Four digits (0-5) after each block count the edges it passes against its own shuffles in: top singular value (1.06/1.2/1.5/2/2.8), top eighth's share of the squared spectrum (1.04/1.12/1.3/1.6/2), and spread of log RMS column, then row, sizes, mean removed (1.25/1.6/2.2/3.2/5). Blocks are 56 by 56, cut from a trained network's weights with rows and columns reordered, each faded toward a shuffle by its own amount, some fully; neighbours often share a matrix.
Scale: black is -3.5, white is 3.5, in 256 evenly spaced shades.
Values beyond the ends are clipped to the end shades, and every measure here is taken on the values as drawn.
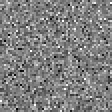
0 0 0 0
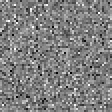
1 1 0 0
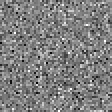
0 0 0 0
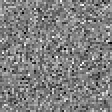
0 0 0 0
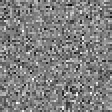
3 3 2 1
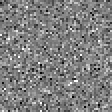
0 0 0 0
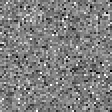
0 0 0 0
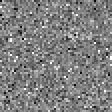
1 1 0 0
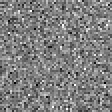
1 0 0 0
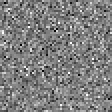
0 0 0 0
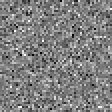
2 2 0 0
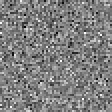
0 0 0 0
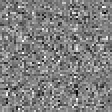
3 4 2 2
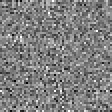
2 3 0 1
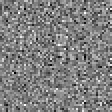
2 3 1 1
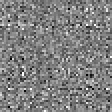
3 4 2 2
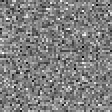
2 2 1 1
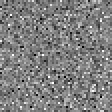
0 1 0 0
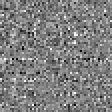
3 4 2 2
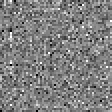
2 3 1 1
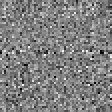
2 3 1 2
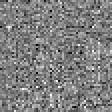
3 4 2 2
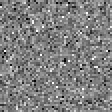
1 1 0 0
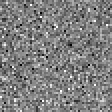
2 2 0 0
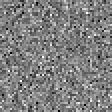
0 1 0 0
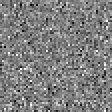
2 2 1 0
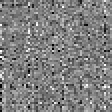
3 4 3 2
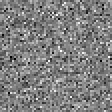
2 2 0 0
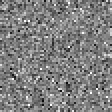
2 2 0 0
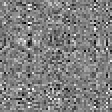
4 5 3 3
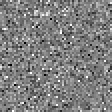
1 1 0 0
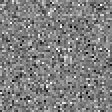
1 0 0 0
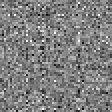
3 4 2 1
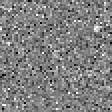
2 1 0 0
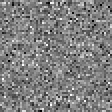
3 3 1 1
